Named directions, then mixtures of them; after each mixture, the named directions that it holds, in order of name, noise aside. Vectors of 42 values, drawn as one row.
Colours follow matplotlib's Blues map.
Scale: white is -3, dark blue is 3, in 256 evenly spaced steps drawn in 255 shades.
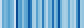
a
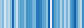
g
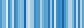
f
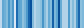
a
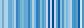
a, f, g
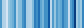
a, f, g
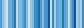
a, f, g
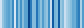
a, g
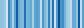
a, f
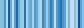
a, f, g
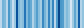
a, f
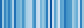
a, g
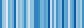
a, f, g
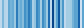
a, f, g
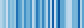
a, f, g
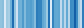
g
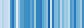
g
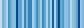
a, f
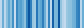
a, g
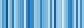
f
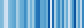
f, g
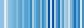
a, f, g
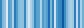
f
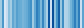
a, f, g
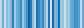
a, g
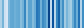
a, f, g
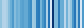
a, f, g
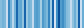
a, f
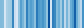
g
